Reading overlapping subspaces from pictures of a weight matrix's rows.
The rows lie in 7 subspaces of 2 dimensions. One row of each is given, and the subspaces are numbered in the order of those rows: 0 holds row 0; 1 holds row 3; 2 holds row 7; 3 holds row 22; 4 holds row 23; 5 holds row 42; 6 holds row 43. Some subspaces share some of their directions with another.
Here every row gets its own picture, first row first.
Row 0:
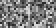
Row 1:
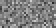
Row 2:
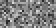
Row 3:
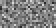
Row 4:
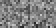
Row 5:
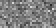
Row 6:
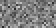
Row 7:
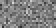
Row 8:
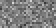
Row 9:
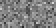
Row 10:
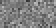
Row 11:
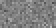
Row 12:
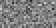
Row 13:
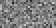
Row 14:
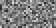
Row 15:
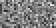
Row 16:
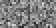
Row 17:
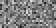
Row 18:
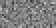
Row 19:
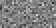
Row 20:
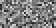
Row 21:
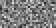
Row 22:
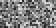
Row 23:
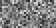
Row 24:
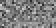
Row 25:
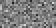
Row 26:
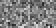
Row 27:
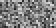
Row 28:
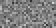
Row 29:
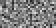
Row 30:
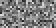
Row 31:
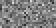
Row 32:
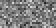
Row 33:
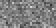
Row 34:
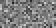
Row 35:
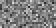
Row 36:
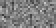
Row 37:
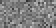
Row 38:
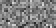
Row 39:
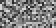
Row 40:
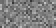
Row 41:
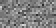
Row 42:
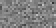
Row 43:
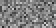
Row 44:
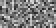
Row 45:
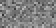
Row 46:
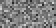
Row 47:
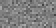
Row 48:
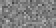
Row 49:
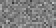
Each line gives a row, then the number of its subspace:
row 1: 6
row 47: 5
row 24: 6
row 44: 1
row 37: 4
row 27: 3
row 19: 5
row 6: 6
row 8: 3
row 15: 3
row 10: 4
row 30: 2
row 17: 2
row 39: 6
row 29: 1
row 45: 6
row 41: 5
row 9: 0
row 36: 1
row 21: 1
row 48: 4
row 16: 0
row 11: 4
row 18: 1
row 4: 0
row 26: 0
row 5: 3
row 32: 3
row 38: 0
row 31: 4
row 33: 3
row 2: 5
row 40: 2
